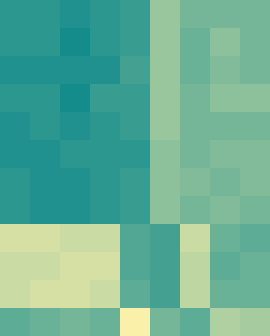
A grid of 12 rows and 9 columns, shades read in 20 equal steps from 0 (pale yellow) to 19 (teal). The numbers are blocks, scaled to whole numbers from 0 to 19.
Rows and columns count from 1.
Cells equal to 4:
7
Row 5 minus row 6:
0 -1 1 0 -1 -1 0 1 1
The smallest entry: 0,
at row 12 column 5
